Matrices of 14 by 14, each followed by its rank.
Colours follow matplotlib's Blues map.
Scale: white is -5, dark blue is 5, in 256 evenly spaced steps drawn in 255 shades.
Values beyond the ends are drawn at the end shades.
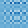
one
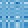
one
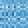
two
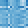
two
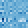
two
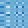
one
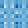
one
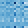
two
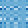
one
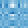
one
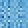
two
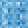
two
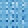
two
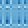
one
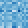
two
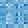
two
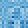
two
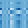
one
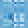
two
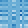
one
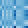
one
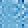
two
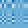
one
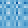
one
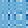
one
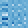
two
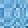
two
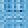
two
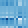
one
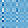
one
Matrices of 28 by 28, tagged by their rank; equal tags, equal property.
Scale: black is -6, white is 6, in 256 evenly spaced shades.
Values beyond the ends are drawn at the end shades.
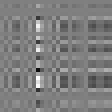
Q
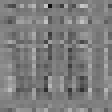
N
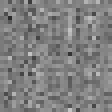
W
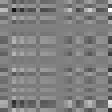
Q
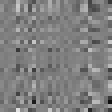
N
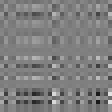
Q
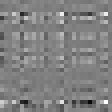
N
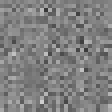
W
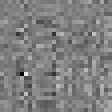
W
